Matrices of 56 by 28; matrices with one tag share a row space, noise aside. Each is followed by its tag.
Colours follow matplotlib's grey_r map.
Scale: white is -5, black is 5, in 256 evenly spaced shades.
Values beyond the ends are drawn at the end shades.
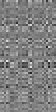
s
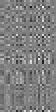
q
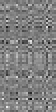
s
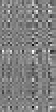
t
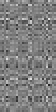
s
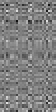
s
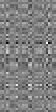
s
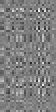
q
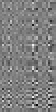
t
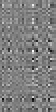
t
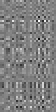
q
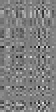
q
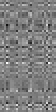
s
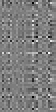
t
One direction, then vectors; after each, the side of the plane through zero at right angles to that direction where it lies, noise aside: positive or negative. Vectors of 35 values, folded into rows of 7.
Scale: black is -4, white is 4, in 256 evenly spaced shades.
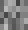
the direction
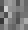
positive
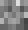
negative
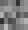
positive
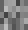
positive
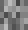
positive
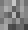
positive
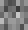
negative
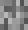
negative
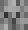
positive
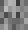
positive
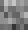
positive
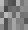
negative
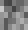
negative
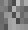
negative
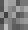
positive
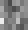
negative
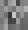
positive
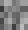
positive
